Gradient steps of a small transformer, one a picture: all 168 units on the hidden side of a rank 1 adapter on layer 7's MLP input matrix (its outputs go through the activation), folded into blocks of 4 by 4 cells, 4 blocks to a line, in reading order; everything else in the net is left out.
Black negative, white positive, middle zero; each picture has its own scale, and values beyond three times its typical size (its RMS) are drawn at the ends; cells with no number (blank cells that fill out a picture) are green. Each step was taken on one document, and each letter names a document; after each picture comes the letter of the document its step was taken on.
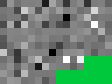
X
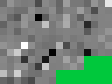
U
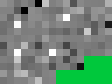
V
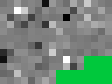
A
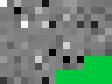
A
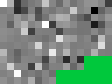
A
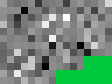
U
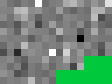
V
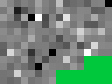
U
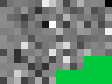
U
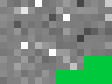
V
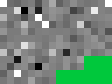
A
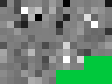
X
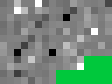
V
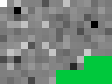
X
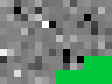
A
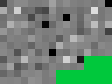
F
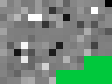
U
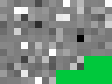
V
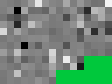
V
